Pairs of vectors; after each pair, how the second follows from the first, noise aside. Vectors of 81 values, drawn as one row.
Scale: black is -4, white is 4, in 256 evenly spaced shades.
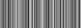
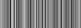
wrapped around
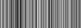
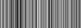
copied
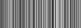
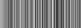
negated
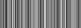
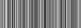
negated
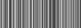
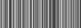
copied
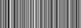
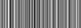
negated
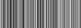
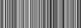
wrapped around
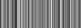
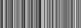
wrapped around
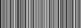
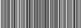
negated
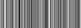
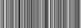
copied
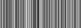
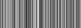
negated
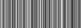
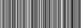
copied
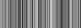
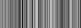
copied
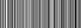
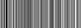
negated
